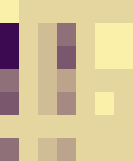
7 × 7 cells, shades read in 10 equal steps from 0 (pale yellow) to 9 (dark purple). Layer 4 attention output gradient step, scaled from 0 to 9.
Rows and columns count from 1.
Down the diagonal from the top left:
0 1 2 3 1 1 1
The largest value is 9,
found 2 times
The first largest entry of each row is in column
2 1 1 1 1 1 1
